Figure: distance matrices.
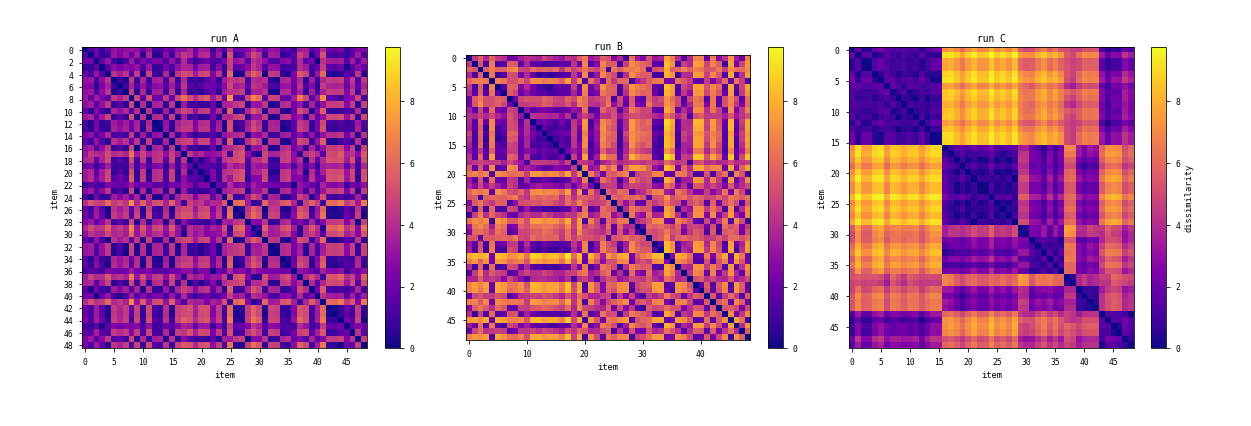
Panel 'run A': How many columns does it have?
49
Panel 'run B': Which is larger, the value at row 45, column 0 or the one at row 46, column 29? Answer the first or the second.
the first
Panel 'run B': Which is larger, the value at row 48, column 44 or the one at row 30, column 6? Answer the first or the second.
the first
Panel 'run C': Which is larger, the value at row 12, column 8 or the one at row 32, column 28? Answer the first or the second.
the second
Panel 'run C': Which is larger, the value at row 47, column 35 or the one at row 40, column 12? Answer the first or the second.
the second
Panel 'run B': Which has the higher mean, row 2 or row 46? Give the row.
2
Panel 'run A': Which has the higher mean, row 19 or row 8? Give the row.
8
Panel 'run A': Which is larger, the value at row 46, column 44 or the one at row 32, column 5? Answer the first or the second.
the first
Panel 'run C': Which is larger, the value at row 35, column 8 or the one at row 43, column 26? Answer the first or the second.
the first
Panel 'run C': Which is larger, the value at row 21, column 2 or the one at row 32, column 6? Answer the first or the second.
the first
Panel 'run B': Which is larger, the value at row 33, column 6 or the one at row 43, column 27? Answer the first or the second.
the second
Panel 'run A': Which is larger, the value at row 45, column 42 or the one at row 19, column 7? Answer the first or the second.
the first
